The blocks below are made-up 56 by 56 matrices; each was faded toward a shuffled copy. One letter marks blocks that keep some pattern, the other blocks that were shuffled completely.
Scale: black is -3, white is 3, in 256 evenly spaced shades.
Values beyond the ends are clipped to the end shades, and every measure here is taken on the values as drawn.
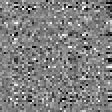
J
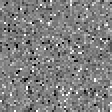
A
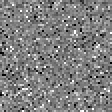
A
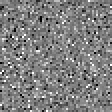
A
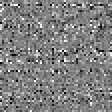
J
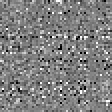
J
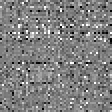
J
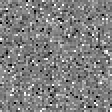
A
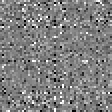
J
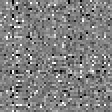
J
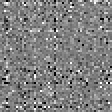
J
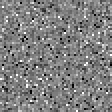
A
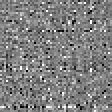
J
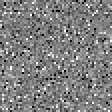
A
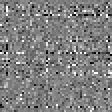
J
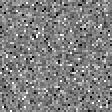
A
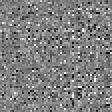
J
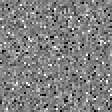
A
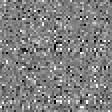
J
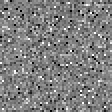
A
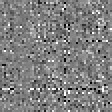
J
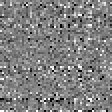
J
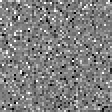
A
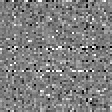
J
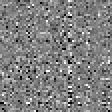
J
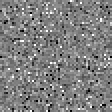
A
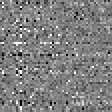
J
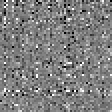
J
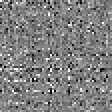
J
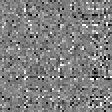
J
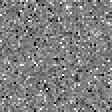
A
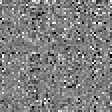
J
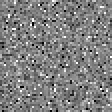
A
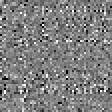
J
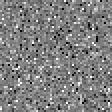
A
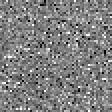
A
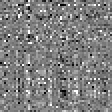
J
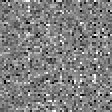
J
